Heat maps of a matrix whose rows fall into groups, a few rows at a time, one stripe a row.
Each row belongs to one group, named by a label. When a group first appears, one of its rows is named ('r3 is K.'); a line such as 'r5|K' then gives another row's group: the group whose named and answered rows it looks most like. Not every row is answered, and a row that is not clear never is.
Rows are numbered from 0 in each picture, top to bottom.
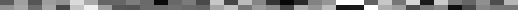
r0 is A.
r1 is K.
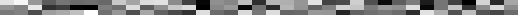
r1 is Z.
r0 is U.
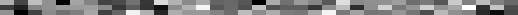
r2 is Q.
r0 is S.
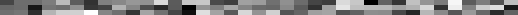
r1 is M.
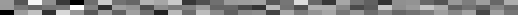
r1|S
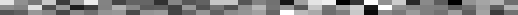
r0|K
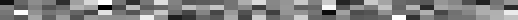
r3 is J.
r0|K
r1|Q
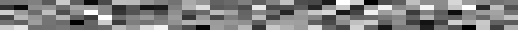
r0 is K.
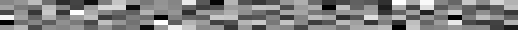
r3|K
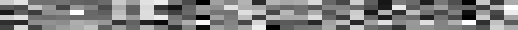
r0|U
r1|J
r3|U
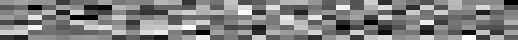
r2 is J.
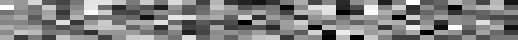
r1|K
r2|K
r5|M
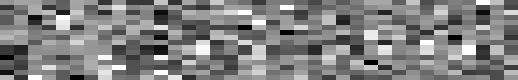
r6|A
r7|K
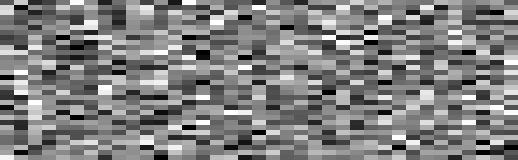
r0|S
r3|Z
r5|A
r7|K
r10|U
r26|S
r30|Q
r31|K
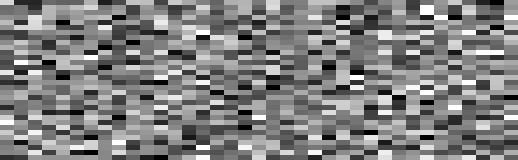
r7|Z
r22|Z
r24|K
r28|Q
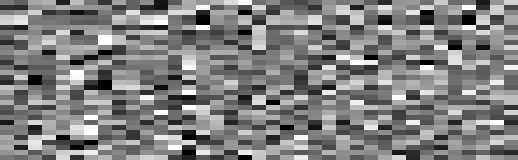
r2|Z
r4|U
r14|S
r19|J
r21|S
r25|A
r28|Z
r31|J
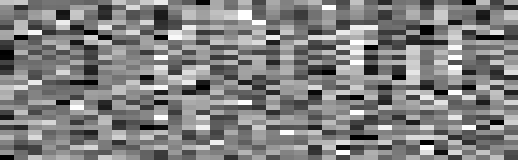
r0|U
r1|Q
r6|Z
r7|Q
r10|M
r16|Z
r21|S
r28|Z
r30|M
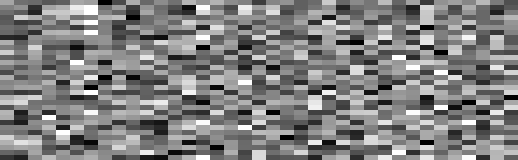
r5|Z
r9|Z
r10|M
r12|S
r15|Q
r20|U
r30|J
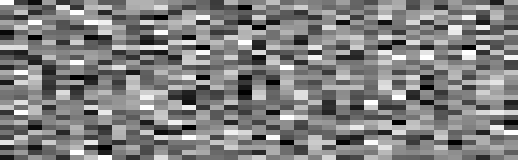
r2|S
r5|M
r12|S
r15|Z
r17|Z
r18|J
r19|J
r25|M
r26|J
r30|S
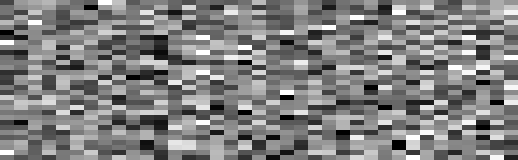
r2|J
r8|K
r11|J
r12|J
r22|J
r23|A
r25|Q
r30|K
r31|M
